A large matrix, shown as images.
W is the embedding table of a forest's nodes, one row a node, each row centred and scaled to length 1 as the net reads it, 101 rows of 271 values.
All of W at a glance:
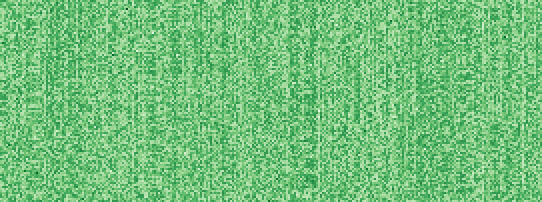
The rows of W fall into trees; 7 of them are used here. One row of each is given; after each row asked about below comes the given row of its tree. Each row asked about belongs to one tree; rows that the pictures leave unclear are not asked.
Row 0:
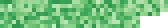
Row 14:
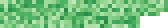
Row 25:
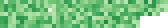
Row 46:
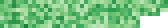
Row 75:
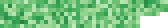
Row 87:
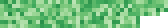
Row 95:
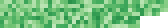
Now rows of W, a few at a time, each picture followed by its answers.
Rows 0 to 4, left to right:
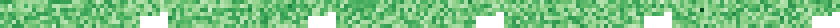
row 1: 95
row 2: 14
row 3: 0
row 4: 75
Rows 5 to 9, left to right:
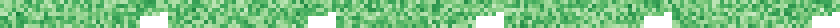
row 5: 25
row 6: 14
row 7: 25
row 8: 25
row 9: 75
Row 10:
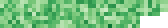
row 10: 0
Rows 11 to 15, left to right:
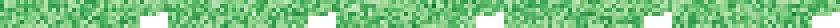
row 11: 14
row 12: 14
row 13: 46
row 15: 25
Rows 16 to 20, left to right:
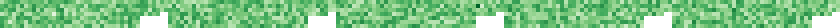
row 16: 25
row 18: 0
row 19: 25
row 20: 25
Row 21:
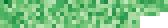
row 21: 75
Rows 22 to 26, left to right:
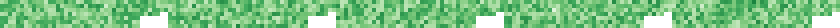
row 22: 25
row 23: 0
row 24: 14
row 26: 0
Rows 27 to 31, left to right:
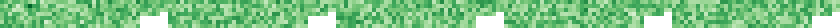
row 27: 46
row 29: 75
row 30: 0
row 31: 0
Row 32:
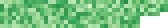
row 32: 14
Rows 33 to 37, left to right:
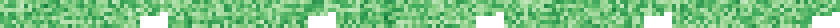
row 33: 0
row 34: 25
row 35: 0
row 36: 0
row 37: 14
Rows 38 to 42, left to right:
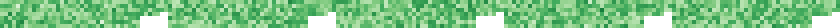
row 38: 25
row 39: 14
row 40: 87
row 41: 0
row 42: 14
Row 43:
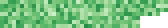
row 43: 25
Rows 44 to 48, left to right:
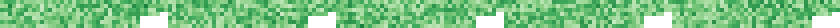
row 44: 87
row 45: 14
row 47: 0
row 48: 87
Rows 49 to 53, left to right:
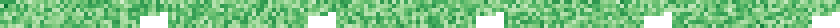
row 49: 87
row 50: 14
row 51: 87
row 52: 0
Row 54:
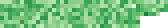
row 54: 14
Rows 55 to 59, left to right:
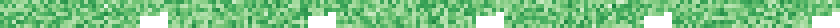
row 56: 87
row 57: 87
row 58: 95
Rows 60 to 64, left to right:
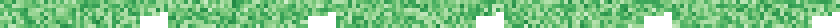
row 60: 87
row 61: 95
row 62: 25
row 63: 75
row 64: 75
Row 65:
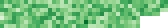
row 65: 46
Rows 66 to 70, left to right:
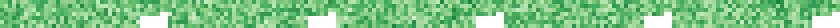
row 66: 75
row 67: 46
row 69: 0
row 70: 87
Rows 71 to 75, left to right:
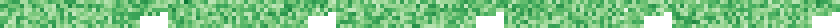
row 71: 25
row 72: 75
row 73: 46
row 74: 14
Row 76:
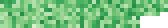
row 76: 87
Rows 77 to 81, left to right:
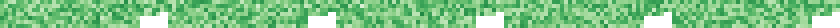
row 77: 95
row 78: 14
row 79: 87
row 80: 25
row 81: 0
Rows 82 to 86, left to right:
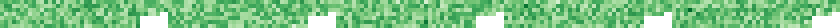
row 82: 87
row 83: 0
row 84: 25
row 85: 14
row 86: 95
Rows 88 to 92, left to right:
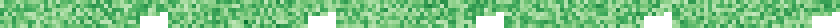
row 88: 87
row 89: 0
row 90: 87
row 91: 25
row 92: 75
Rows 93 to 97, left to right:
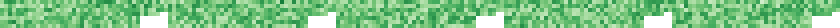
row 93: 87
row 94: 14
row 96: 25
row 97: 46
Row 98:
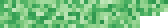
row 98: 46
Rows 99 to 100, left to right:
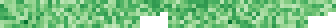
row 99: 75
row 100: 14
